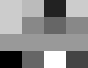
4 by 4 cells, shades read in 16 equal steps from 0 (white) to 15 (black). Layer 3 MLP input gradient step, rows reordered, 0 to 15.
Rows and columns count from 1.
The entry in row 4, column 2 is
9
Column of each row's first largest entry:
3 3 1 1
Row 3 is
6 6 6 6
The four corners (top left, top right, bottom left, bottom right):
3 3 15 11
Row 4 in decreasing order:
15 11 9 0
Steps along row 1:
up up down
